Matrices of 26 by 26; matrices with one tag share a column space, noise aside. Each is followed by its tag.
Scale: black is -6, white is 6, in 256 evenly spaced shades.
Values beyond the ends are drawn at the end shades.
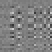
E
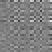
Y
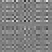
Y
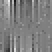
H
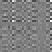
Y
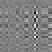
E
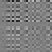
Y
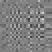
E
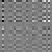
Y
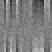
H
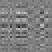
E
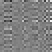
Y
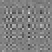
E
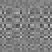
E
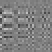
E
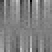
H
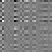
Y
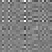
Y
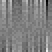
H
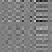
Y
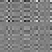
Y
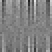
H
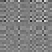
Y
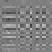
E
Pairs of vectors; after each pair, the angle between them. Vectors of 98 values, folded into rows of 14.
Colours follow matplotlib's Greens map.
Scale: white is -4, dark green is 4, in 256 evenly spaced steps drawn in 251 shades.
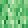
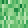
partly aligned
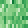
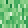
orthogonal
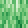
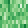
orthogonal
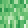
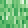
orthogonal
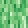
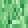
partly aligned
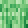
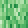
partly aligned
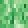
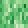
nearly parallel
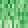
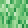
orthogonal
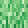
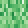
partly aligned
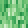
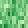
nearly opposite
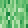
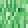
nearly opposite
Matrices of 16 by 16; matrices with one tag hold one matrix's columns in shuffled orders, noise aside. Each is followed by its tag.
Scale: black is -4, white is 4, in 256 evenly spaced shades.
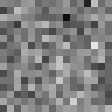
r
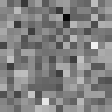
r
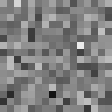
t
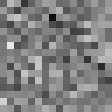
r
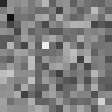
r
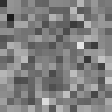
r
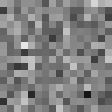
t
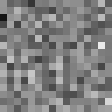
r
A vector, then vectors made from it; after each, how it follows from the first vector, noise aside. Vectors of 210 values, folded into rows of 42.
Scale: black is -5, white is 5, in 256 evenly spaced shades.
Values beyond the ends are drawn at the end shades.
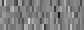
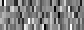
scaled up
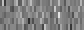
negated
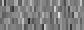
negated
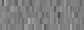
shrunk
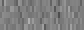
shrunk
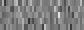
negated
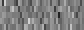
copied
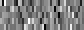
scaled up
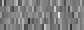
negated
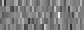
negated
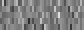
negated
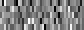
scaled up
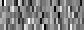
scaled up
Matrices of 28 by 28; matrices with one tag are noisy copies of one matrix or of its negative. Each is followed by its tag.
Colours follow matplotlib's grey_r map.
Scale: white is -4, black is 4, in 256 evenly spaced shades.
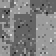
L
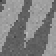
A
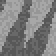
A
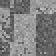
L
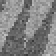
A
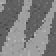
A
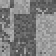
L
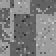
L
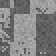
L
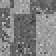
L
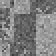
L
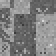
L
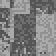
L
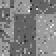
L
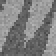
A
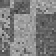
L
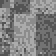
L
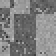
L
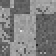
L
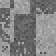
L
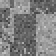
L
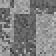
L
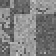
L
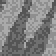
A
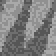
A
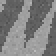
A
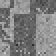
L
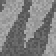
A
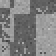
L
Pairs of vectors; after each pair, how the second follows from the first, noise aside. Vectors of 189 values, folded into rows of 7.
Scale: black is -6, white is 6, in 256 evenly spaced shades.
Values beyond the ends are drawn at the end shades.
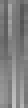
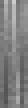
reversed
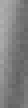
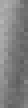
copied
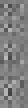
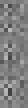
copied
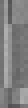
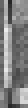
scaled up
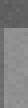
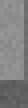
reversed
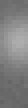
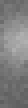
copied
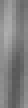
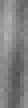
copied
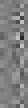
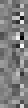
scaled up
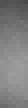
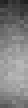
scaled up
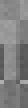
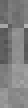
reversed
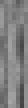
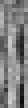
scaled up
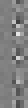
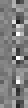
scaled up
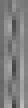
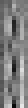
scaled up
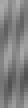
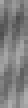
reversed
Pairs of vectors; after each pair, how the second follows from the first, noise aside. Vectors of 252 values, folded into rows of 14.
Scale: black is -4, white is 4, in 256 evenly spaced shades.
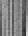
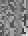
sign-scrambled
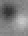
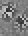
sign-scrambled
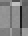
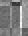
negated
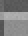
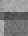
negated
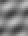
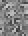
sign-scrambled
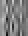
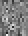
sign-scrambled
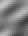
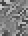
sign-scrambled
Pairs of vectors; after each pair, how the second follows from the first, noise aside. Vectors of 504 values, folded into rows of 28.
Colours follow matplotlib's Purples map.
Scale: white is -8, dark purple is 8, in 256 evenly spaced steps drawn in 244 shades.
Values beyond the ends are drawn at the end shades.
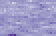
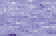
copied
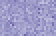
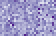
scaled up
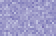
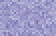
negated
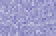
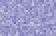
copied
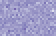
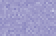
shrunk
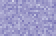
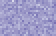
copied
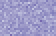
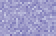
copied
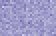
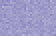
shrunk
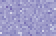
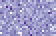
scaled up
